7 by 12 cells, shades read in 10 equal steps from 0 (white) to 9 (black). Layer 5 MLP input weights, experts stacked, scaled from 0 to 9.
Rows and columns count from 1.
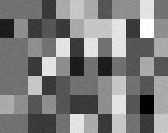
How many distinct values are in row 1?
7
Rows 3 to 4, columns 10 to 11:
6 6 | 6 3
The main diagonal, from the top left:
5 4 4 1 6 7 3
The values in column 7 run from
1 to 7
